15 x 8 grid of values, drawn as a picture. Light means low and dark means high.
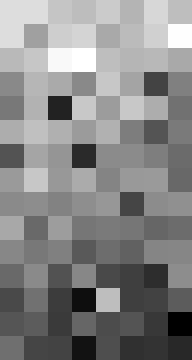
Ninth with the lowest average: top middle. Roughest part: bottom middle. Slope: up to the bottom. Ninth with the highest average: bottom right.
